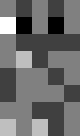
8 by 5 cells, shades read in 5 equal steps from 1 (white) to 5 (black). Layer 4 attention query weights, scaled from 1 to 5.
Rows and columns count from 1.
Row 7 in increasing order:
3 3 3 4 4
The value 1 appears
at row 2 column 1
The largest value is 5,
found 2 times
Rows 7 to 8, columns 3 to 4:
4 4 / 2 4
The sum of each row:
17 17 19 15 17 17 17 14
